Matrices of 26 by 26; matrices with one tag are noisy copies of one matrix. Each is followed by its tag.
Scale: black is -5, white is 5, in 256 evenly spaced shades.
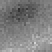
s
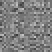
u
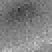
s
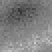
s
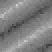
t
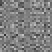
u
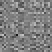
u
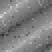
t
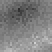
s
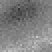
s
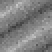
t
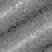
t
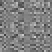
u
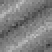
t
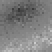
s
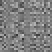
u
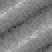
t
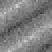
t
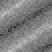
t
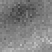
s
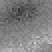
s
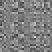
u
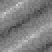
t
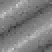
t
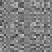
u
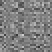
u
